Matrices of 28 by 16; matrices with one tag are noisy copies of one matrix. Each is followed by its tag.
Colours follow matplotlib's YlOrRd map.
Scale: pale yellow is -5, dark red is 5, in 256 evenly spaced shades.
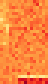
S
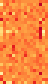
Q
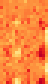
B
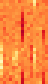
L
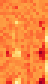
B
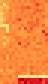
S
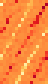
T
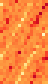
T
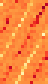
T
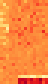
S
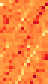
T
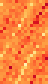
T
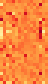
Q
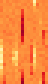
L
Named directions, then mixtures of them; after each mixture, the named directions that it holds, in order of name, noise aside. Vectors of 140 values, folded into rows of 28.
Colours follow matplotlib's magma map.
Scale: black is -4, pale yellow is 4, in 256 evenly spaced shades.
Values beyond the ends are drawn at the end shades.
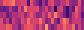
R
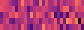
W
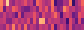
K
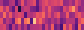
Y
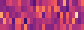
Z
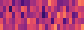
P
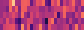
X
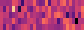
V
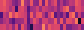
W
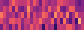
P, W, Y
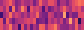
P, W, X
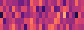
P, Z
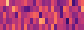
K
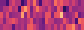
K, V, W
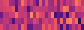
W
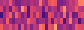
P, W, X
